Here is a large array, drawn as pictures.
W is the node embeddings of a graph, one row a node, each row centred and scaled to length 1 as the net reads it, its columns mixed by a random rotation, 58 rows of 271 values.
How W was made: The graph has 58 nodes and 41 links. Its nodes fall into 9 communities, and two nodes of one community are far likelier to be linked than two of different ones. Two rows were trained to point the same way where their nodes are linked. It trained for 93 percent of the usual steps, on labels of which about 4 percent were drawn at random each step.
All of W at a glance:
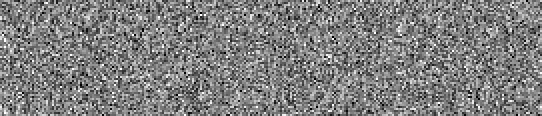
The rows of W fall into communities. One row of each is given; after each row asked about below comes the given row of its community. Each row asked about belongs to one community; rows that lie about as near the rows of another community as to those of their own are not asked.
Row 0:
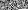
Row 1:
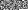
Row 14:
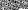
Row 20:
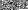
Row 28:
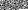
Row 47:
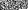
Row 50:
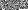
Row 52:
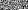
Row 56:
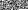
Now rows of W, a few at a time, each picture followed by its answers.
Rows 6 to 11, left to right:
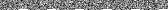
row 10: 1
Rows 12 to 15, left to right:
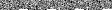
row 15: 14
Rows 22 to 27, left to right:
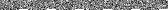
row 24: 20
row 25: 50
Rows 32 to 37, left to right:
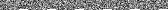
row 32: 56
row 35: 1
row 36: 0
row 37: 56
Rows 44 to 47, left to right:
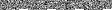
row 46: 52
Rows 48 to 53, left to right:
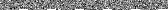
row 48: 52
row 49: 47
